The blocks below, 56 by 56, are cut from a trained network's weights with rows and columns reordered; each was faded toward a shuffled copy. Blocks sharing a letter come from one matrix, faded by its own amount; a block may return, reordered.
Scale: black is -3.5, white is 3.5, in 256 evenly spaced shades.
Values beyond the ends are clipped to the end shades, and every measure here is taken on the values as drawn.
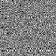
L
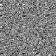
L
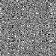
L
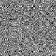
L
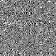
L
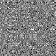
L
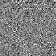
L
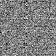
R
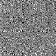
L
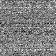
R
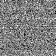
R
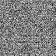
R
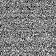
R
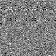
L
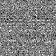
R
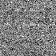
R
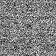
R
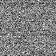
R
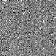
L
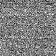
R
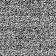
R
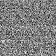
R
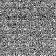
R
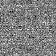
R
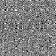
L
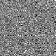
L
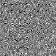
L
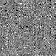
L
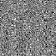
L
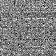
R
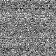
R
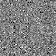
L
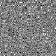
L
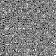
L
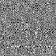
L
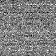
R
